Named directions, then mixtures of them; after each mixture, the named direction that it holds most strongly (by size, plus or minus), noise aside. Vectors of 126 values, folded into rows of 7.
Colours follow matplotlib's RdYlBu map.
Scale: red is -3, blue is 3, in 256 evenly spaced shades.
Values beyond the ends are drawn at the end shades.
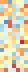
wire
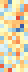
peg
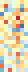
peg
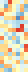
peg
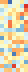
peg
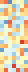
wire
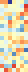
peg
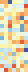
peg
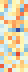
peg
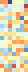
peg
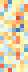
peg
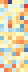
peg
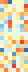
wire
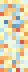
wire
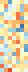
peg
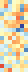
peg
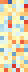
wire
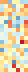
wire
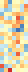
peg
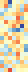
peg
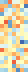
wire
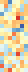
peg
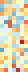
wire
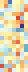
peg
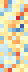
peg
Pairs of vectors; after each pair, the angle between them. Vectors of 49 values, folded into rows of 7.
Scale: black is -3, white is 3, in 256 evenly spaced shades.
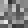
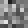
nearly parallel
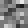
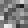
nearly parallel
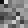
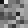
nearly parallel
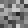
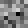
nearly parallel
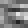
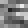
nearly parallel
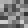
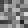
nearly opposite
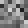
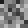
nearly opposite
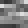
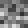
partly opposed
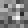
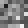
partly aligned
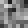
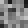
nearly parallel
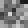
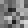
orthogonal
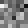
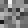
partly opposed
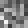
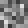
nearly parallel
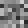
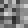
orthogonal
